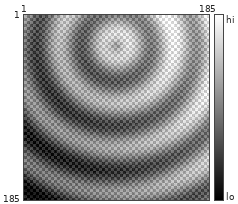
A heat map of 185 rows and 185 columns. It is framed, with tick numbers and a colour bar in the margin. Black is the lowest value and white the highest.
No single row or column stands out from its neighbours. Neither half mirrors the other. There is an overall slope up to the top right. Concentric rings centre on the top middle.
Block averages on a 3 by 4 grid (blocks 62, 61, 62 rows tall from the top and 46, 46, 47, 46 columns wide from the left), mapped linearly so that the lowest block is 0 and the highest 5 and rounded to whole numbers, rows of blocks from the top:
2345 | 1234 | 0123
